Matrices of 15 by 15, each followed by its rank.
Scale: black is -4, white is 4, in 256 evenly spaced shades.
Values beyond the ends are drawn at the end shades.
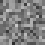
full rank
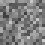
full rank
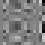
two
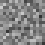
full rank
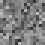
full rank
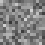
full rank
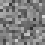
full rank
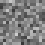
full rank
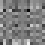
two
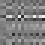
two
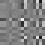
two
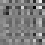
two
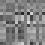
two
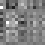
two
